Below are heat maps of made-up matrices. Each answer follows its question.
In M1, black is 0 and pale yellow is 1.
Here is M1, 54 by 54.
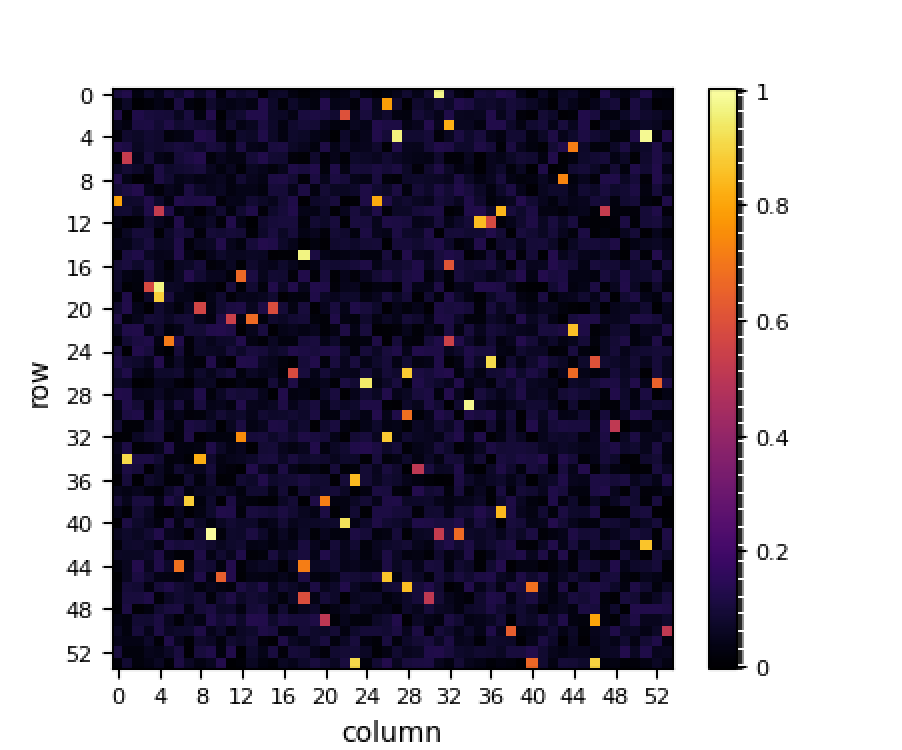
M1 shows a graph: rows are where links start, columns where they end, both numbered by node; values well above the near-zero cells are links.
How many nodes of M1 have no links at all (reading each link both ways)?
1
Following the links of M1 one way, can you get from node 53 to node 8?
yes
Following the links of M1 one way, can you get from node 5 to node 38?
no
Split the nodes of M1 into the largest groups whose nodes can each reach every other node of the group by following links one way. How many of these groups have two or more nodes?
1
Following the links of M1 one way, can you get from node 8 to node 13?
no
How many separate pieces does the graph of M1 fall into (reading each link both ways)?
2
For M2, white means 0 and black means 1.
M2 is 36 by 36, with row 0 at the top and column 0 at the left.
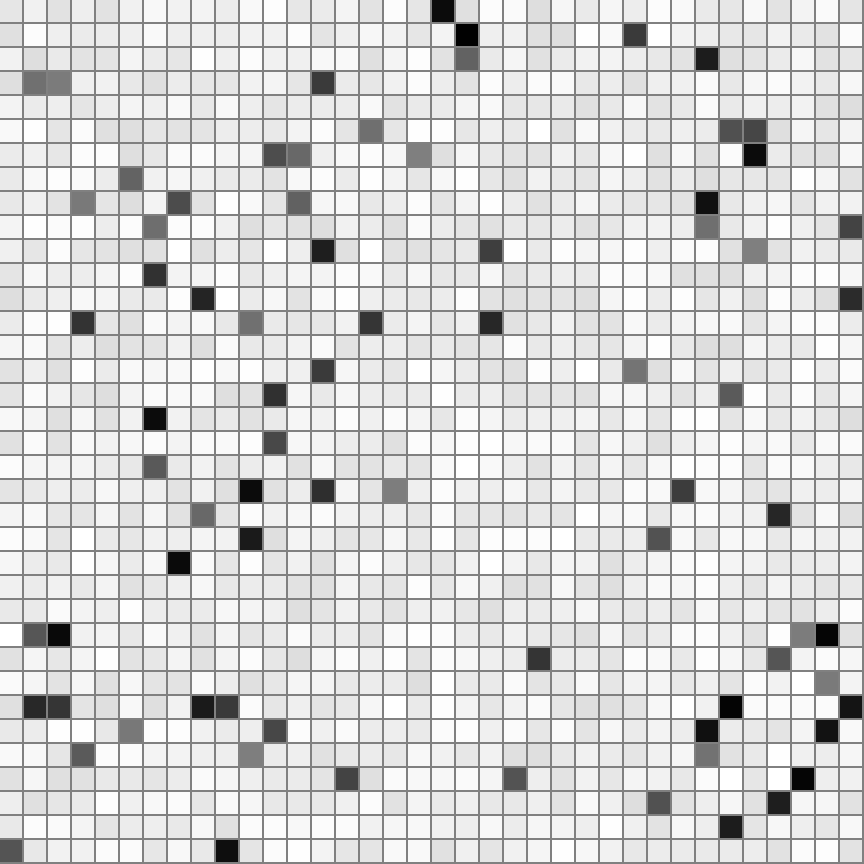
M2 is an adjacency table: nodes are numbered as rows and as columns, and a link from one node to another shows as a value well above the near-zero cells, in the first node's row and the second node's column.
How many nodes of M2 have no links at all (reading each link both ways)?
3
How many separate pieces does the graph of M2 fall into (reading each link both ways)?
4
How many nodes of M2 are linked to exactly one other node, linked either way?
3
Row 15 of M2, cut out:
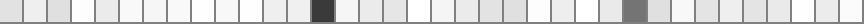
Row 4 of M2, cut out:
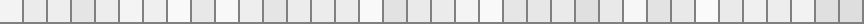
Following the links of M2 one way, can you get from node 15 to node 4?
no
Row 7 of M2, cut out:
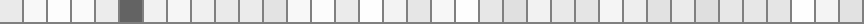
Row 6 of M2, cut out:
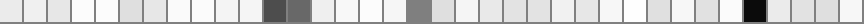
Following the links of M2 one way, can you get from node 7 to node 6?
yes
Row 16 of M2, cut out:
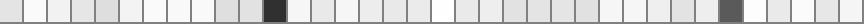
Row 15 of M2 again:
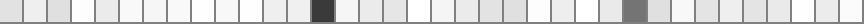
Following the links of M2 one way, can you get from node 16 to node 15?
yes
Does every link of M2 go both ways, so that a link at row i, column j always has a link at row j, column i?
no
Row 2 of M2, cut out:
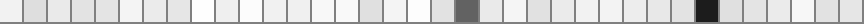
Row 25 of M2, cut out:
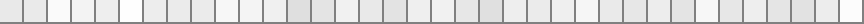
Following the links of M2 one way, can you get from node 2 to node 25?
no
